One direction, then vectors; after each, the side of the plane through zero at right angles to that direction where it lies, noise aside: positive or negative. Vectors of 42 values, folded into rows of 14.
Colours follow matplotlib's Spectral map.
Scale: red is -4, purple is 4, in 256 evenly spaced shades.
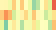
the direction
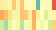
positive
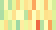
negative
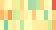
positive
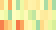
negative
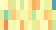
negative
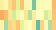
positive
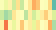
negative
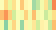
positive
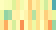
negative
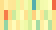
positive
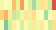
positive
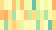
positive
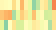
positive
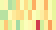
negative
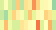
negative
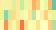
negative
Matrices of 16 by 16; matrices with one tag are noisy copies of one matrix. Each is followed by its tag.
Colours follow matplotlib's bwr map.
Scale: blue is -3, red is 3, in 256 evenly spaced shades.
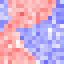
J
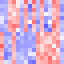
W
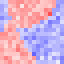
J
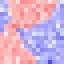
J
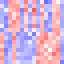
W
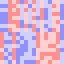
W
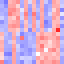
W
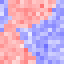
J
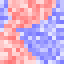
J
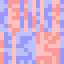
W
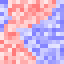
J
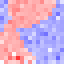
J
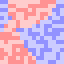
J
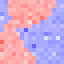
J
